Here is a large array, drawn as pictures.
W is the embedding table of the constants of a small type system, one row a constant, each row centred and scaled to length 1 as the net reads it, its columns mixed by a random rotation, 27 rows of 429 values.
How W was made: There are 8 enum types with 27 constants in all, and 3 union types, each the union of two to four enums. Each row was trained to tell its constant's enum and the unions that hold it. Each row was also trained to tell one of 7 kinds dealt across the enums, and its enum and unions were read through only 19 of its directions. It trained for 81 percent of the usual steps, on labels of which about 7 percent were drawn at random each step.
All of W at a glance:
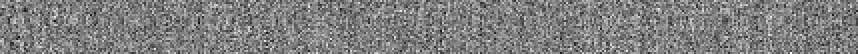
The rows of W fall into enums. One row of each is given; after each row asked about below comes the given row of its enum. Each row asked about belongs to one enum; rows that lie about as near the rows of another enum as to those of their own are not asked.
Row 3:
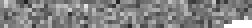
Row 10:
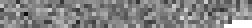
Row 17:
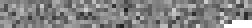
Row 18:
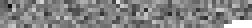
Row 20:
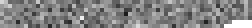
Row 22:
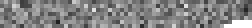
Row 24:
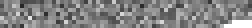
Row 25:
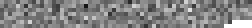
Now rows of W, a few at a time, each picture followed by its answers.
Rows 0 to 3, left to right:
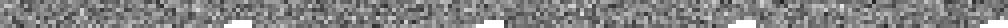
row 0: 24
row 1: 20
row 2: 3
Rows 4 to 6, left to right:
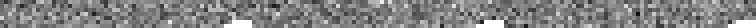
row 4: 24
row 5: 22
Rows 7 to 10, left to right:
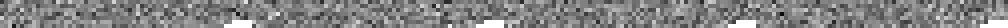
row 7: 24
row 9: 17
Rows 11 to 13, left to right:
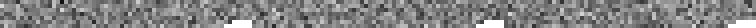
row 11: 17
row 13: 25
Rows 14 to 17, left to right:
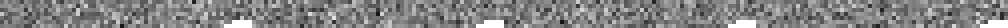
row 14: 17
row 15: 20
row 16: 25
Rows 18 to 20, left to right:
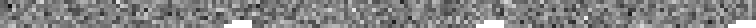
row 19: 25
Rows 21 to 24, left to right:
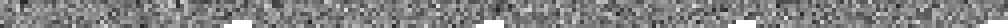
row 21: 25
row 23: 10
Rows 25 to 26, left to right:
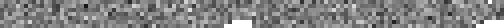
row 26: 17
